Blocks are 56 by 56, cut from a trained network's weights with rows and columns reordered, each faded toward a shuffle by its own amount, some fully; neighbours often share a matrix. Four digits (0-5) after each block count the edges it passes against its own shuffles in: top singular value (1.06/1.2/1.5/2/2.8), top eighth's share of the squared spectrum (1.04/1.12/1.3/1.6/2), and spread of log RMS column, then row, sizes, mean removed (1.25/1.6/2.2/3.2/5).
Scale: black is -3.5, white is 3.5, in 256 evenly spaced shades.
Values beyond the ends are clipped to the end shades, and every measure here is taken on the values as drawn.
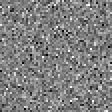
0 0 0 0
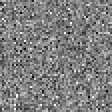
2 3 1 1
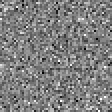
1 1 0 0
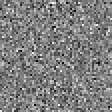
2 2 0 0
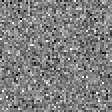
0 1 0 0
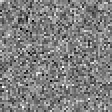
1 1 0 0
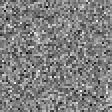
0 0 0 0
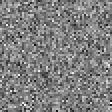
1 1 0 0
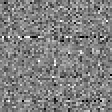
3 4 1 2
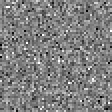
0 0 0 0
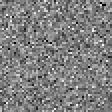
0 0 0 0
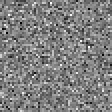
1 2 0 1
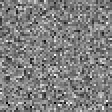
2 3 2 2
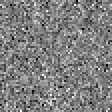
1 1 0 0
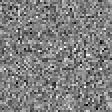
2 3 1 1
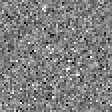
0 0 0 0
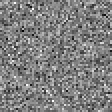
0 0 0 0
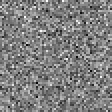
0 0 0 0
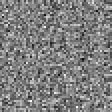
3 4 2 0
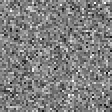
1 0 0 0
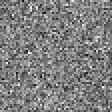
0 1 0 0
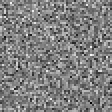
2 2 0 0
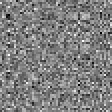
4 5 3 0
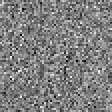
2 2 0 0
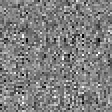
3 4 2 2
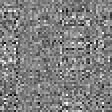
3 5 3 2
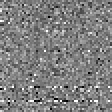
3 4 1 2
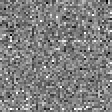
2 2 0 1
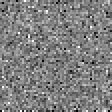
2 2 0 1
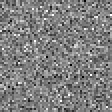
1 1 0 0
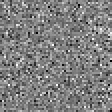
1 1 0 0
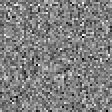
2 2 1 1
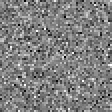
0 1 0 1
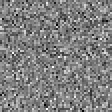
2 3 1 1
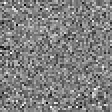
2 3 1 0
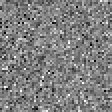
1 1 0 0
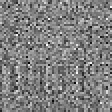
4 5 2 2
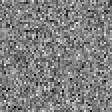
1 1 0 0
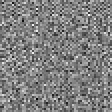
4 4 2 2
